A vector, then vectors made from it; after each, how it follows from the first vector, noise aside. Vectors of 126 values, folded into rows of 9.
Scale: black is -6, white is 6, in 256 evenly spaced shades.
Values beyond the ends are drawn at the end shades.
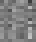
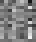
scaled up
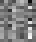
scaled up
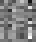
scaled up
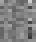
negated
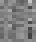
negated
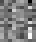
scaled up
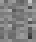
negated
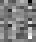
scaled up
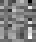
scaled up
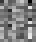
scaled up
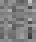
negated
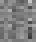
negated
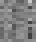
negated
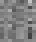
negated
